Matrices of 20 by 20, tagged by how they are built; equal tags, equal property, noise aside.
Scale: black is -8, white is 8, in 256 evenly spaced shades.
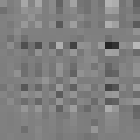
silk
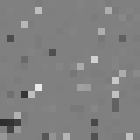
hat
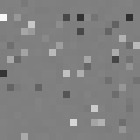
hat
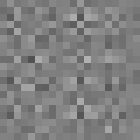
silk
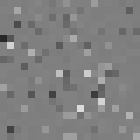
hat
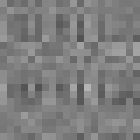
silk
